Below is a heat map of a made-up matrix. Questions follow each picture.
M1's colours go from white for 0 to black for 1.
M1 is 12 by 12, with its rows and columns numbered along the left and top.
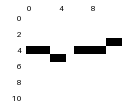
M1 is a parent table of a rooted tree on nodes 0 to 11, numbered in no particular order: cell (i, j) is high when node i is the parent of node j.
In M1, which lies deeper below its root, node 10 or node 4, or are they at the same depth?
node 10
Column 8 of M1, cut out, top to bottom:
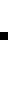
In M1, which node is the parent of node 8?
4
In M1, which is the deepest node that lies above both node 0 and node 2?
4
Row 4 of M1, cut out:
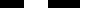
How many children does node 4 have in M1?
7
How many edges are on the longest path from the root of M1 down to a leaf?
2
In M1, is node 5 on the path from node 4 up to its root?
yes
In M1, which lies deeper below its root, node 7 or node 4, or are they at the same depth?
node 7
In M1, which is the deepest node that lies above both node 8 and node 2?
4
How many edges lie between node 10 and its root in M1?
2
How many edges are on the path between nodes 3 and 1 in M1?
3
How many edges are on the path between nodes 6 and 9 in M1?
2
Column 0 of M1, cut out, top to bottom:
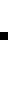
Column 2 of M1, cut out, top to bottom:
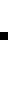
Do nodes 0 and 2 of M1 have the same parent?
yes
